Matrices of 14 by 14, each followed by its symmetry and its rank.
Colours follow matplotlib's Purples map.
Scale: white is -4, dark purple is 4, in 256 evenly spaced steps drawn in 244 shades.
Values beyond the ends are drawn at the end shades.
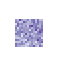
antisymmetric, full rank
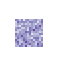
neither, full rank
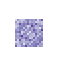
symmetric, full rank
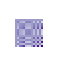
symmetric, rank one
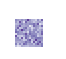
neither, full rank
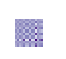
symmetric, rank one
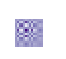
symmetric, rank one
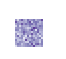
antisymmetric, full rank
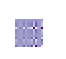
neither, rank one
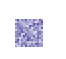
antisymmetric, full rank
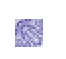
symmetric, full rank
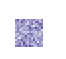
neither, full rank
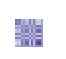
symmetric, rank one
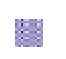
neither, rank one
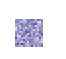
neither, full rank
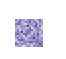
symmetric, full rank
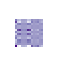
neither, rank one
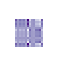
neither, rank one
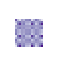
symmetric, rank one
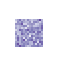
neither, full rank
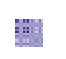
symmetric, rank one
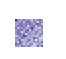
symmetric, full rank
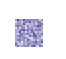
antisymmetric, full rank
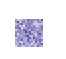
neither, full rank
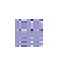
neither, rank one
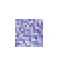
antisymmetric, full rank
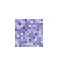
symmetric, full rank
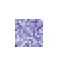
antisymmetric, full rank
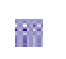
neither, rank one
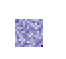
symmetric, full rank
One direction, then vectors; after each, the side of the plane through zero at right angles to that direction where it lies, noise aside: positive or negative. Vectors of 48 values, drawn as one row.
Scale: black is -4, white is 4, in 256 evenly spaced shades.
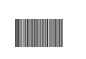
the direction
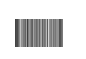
positive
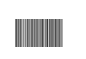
positive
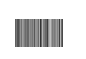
positive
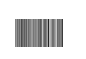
negative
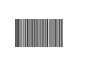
positive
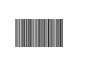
negative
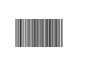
positive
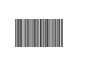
positive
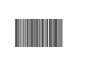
positive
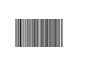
positive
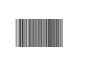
negative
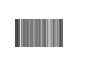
positive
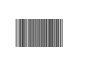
negative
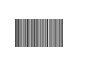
positive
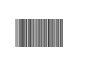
negative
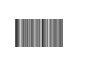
positive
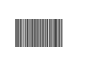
positive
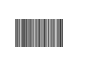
negative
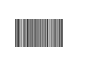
positive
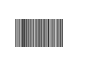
negative
